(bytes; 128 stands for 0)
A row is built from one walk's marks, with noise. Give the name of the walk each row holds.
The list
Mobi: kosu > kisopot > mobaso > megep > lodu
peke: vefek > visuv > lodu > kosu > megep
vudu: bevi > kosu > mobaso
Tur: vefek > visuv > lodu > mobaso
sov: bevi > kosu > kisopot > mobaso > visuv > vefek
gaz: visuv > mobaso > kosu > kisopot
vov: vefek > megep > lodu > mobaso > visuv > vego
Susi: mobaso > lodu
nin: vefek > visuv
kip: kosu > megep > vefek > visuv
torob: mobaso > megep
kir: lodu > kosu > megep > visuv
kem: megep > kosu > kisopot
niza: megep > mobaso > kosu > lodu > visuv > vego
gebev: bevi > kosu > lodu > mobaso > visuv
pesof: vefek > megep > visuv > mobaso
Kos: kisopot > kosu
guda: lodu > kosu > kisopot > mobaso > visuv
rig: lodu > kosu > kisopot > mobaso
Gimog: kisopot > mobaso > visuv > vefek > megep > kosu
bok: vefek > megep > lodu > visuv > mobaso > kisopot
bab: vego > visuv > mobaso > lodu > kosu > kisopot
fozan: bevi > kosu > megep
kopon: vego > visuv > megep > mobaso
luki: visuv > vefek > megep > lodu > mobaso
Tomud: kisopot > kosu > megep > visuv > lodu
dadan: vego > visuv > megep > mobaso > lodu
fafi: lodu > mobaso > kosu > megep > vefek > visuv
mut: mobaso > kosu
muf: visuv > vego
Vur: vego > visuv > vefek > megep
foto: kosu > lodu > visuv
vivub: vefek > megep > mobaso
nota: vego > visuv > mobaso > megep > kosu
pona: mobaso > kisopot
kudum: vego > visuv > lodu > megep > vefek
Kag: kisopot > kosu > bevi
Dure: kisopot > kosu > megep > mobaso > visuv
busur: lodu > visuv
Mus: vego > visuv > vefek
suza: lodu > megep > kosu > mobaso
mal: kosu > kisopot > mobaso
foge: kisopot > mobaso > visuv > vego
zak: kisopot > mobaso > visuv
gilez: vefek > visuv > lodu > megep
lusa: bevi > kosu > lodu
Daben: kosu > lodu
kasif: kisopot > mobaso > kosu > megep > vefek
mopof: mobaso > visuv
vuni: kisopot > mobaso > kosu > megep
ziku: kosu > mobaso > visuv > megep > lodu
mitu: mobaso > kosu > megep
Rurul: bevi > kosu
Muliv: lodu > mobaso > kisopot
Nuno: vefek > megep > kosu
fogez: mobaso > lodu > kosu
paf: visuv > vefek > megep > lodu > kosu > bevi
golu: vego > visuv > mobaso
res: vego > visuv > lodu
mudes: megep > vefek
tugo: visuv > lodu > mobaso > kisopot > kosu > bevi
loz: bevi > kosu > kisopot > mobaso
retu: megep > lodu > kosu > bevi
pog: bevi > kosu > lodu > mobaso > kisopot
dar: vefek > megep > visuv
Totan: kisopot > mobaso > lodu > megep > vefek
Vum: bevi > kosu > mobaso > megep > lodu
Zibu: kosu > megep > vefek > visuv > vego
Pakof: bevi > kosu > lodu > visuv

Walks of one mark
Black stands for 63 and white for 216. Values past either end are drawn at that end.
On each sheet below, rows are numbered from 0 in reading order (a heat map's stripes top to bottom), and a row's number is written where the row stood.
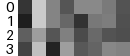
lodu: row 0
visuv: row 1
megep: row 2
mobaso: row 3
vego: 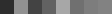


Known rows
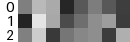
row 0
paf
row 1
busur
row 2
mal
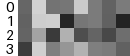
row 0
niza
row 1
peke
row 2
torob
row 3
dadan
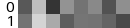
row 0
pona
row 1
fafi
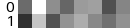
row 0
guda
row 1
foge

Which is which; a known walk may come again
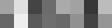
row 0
pog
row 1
gaz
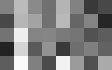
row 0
Totan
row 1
vov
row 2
ziku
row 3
mopof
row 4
bab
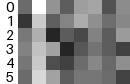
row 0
guda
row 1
foge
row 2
Rurul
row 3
paf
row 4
lusa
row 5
fafi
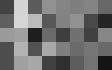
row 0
Susi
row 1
bok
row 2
fozan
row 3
kopon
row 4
dar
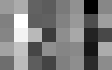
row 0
kem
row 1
tugo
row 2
Tomud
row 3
vuni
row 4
Kos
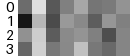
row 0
fogez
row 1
golu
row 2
suza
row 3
niza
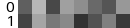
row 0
nota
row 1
pesof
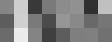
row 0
mal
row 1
Daben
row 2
Pakof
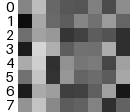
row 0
sov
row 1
muf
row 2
kip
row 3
Tur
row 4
Vum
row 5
mut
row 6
nin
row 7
Gimog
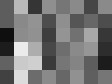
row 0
pona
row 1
Zibu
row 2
Mus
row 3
busur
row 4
peke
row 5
zak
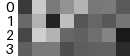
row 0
dadan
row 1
torob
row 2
luki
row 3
mudes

